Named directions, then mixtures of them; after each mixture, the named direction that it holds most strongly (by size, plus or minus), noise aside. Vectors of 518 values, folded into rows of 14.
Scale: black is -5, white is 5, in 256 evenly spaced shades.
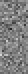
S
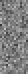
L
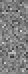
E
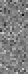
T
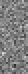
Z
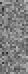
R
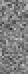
S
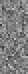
L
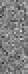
R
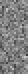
Z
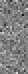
T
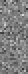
T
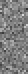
T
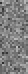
R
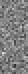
Z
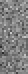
R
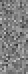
L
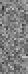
R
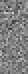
S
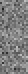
R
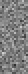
Z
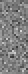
E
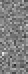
Z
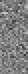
E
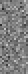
L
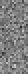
Z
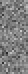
R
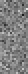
T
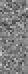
S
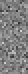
E
